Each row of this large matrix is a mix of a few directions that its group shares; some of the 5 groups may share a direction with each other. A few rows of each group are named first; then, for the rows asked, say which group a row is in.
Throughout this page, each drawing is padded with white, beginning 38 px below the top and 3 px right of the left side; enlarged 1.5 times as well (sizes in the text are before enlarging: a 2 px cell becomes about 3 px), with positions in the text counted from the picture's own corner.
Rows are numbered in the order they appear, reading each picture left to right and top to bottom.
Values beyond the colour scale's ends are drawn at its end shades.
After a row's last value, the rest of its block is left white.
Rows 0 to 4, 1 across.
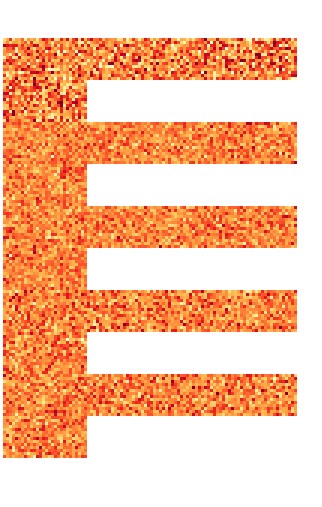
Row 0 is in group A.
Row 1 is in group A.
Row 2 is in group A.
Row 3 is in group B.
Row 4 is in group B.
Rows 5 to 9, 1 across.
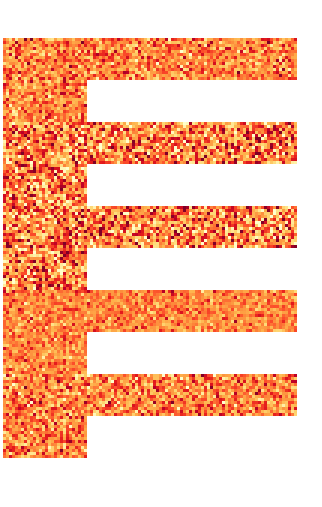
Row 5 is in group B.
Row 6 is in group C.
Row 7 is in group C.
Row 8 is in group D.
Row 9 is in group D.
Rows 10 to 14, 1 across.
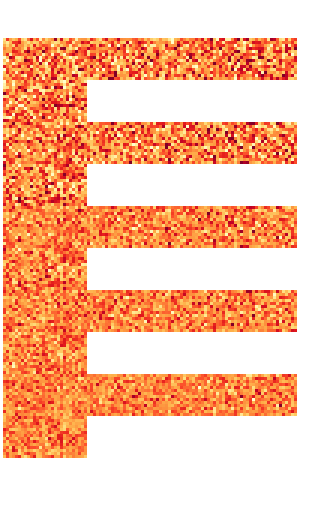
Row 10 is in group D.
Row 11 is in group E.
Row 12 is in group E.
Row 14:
E
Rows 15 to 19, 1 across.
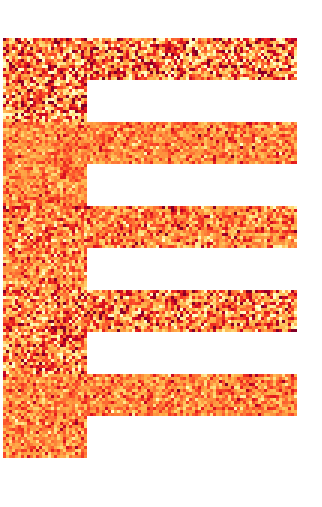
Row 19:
C
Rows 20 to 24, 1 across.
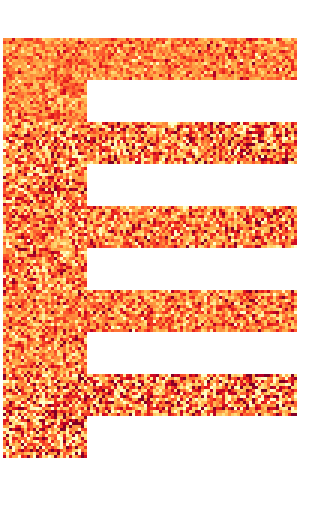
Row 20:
E
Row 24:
C
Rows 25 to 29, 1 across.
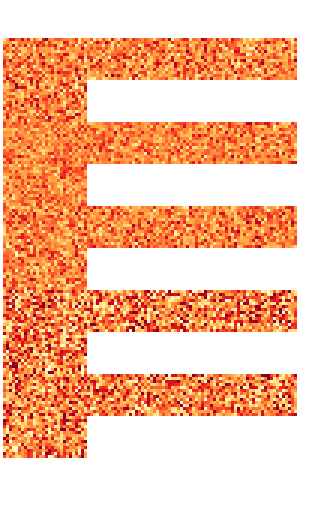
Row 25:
C
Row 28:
B
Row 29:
B
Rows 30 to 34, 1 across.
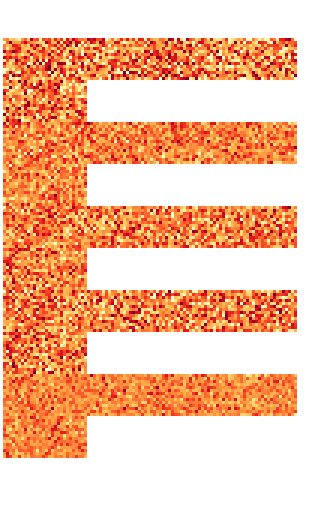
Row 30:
A
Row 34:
B
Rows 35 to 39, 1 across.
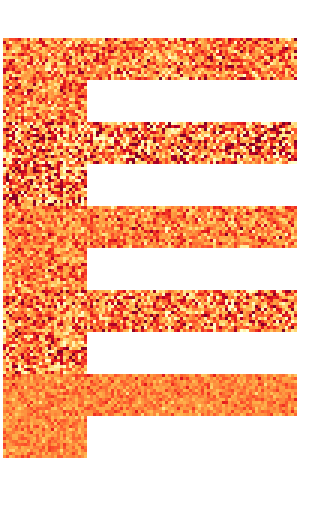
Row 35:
A
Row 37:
E
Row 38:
E
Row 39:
D
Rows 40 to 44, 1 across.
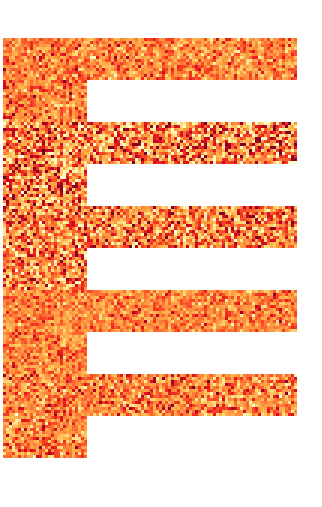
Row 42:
C
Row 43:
E
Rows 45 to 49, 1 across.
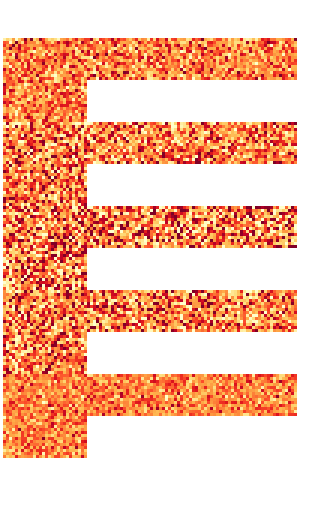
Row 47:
E
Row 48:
B
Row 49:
E
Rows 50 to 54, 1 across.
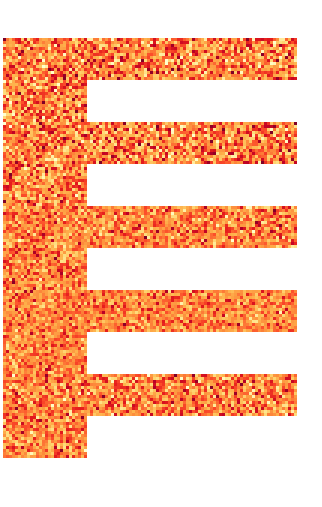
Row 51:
B
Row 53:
B
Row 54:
D
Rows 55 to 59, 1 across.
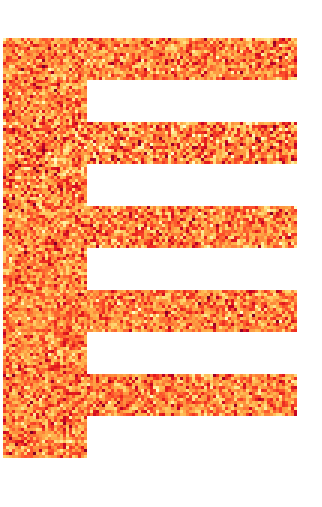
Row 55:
E
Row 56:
B
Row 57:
B
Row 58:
E
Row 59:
D
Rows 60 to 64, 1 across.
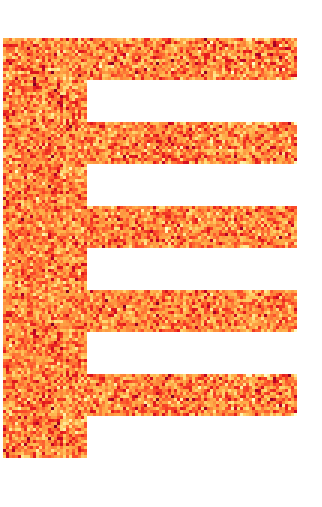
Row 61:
A
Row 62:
E
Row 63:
A
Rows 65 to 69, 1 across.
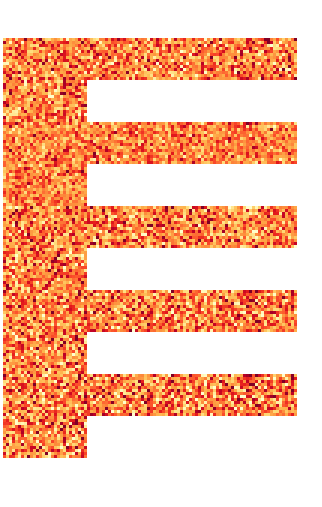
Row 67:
B
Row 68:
C
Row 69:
C
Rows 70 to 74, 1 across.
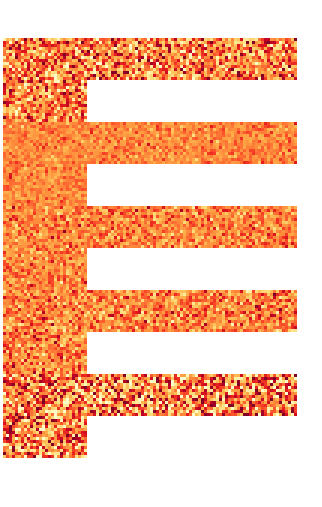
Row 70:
B
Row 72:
D
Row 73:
E
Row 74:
B
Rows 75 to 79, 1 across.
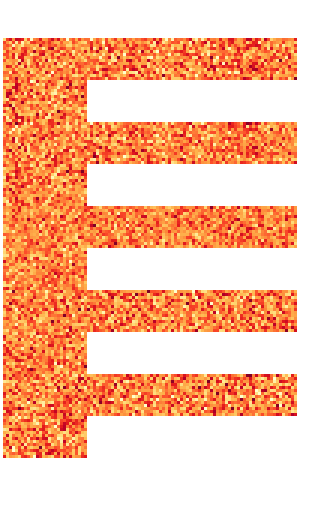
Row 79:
E
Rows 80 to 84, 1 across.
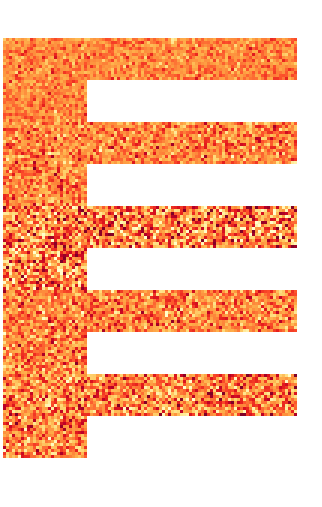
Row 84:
A
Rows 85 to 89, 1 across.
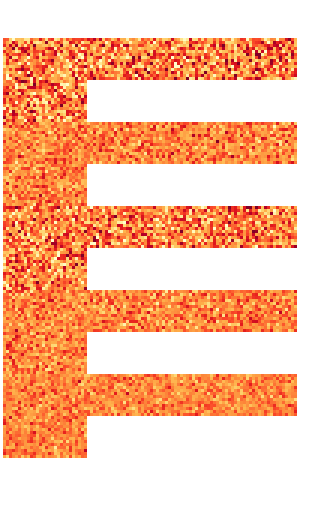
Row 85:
C
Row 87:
B
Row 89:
D
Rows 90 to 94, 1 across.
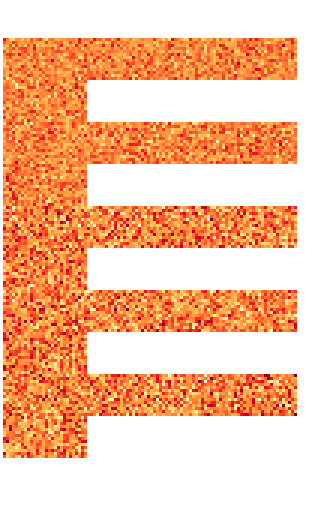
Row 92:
D
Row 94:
B
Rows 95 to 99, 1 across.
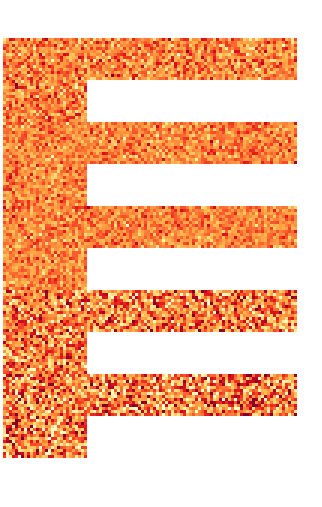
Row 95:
C
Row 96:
B
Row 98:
D
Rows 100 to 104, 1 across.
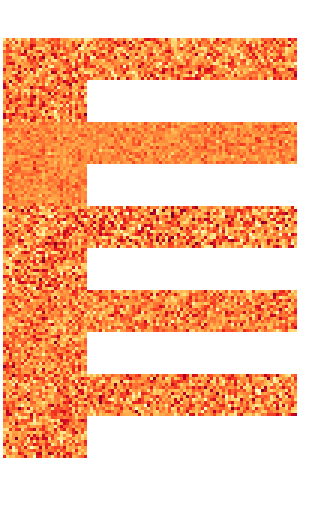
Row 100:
D
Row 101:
A
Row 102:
B
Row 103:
E
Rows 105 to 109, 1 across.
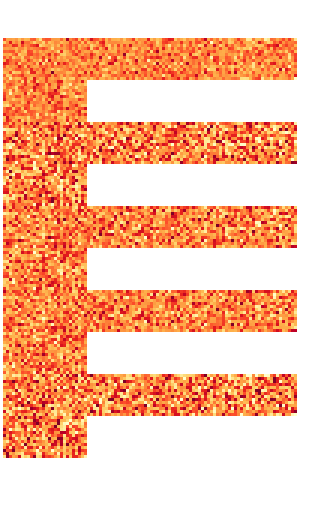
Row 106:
A
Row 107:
A
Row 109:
B
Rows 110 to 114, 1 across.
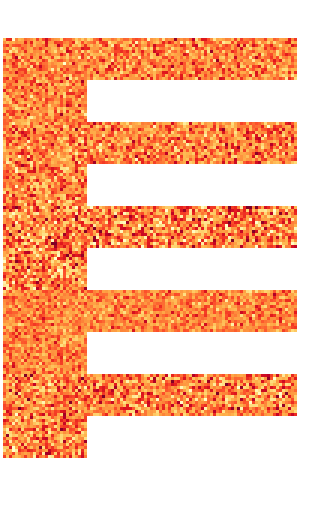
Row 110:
D
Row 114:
B
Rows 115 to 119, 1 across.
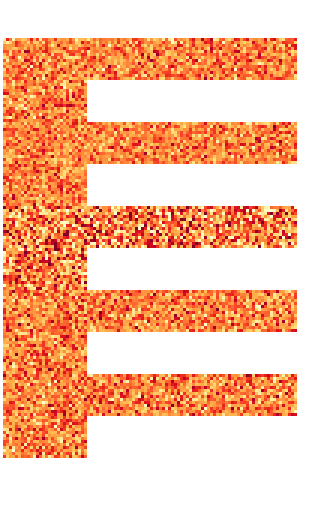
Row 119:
E
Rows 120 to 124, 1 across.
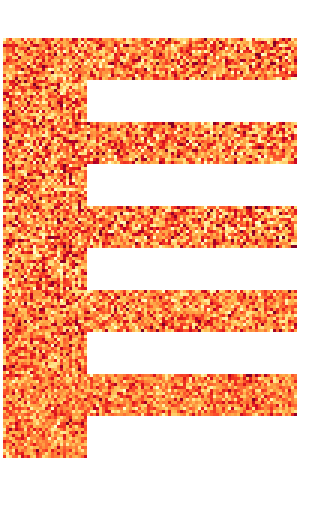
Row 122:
A
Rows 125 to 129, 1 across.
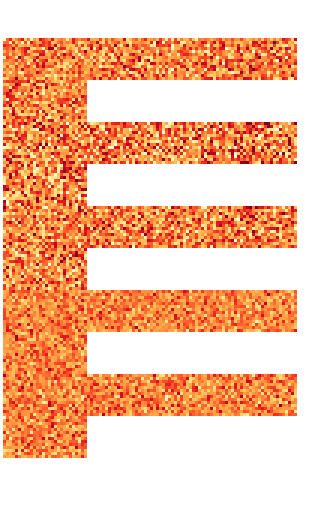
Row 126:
B
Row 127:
C
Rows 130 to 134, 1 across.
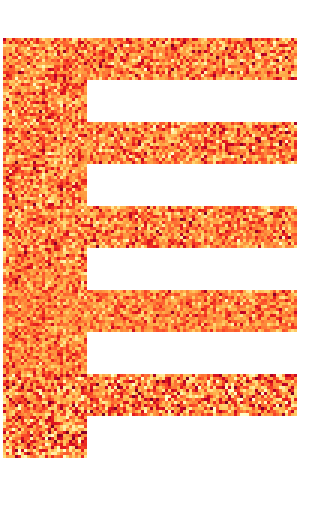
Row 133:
C
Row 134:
E
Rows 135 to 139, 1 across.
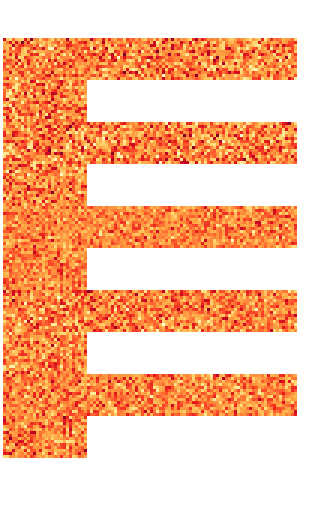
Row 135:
B
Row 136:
A
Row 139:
D
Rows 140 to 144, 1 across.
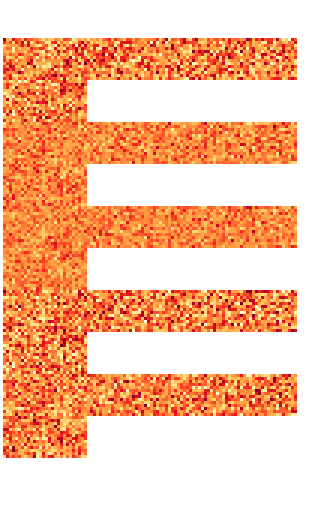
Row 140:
A
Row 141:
C
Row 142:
B
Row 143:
C
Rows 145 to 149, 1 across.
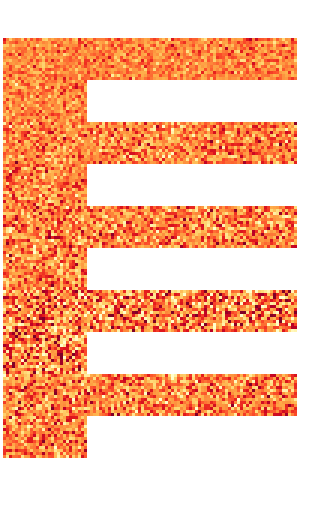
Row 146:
A
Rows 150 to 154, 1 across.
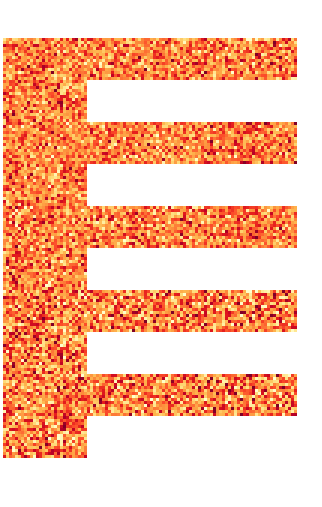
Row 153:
C
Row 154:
E
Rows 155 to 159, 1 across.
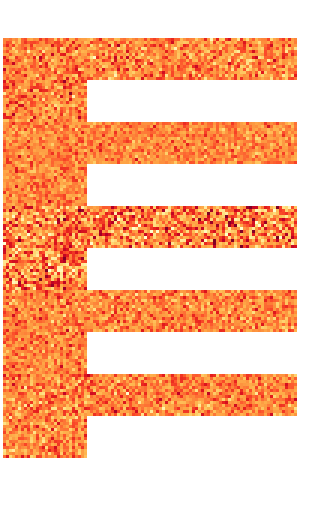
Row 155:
D
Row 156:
C
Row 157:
E
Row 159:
D
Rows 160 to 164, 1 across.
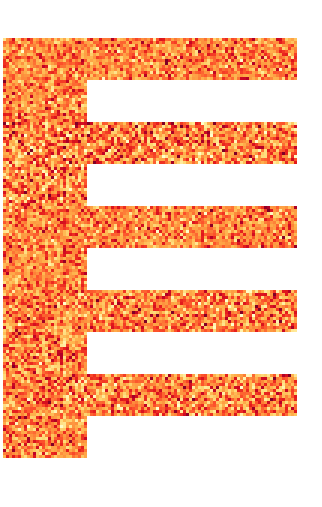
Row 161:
D
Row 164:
A
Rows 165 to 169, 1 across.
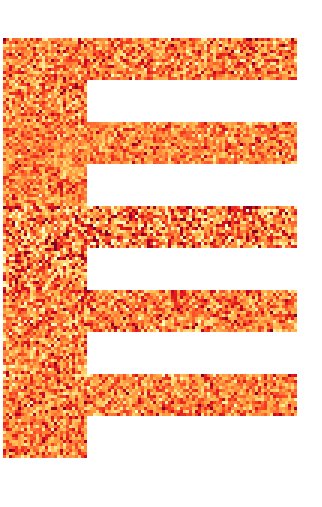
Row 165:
C
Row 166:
E
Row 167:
B
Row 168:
D
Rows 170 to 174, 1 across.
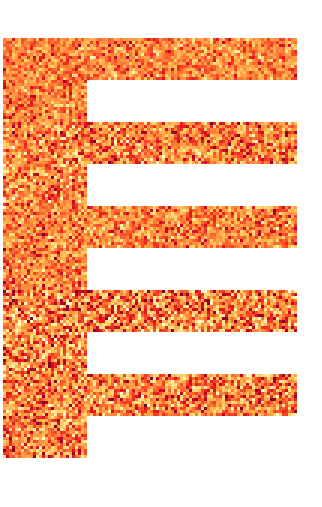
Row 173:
D
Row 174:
E
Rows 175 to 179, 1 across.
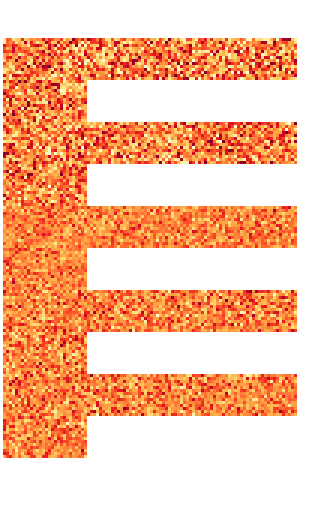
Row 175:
A
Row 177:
A
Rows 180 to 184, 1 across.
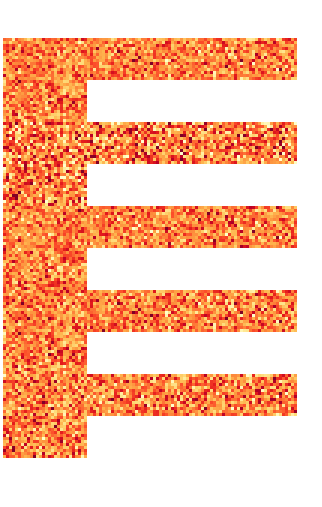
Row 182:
E
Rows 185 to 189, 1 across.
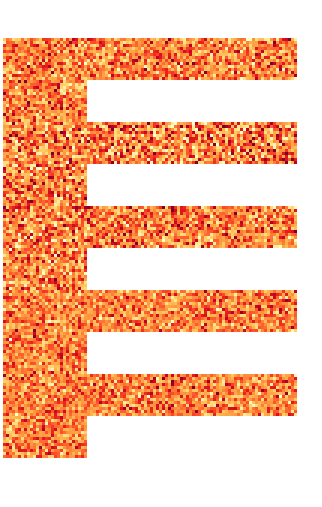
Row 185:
A
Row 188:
A
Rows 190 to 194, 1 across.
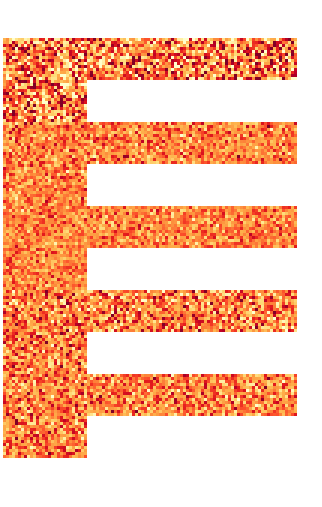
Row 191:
B
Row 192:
A
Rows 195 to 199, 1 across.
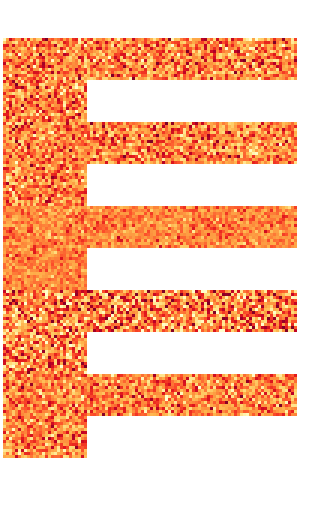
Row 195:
C
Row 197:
A
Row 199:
E
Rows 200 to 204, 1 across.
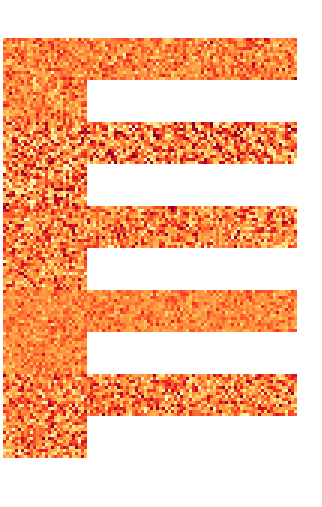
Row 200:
A
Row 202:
D
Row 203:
E
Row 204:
E
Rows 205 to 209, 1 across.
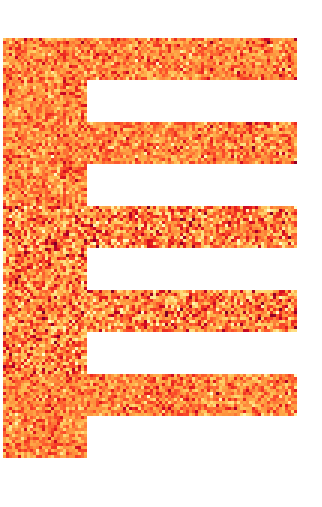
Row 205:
B
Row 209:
A
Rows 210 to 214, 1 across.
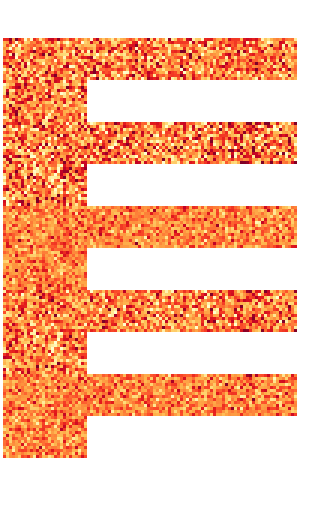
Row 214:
C
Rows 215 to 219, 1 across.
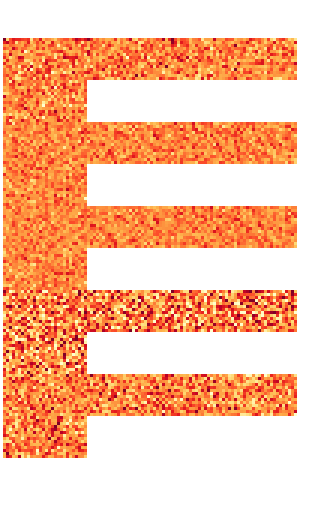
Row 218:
C
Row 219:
B
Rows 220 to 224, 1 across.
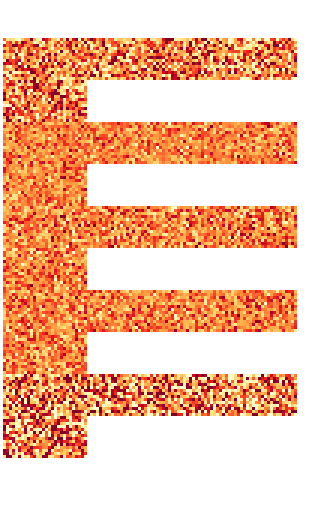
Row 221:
B
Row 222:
D
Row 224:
B
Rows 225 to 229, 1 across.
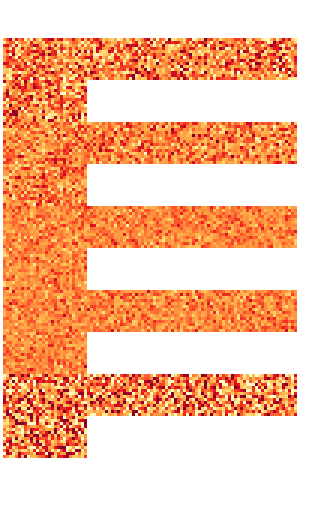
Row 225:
B
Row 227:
D
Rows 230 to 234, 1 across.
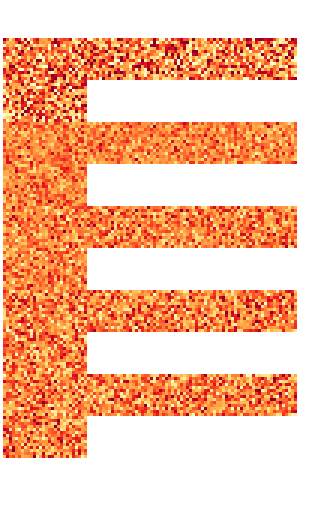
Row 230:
E
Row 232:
D
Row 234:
E
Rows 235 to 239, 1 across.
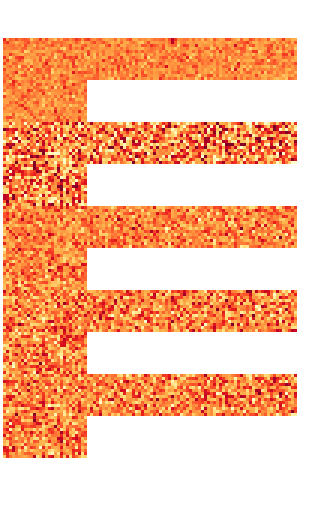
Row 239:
A
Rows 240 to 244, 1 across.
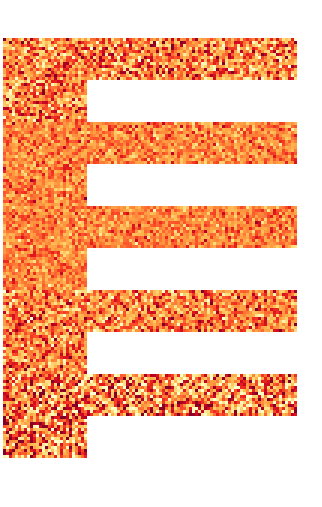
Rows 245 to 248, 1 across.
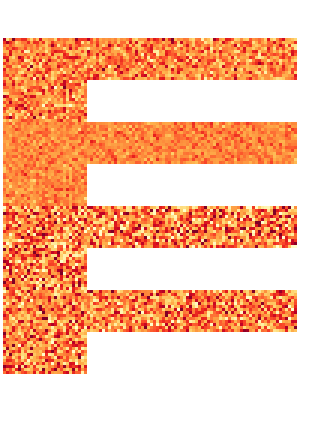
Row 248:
E
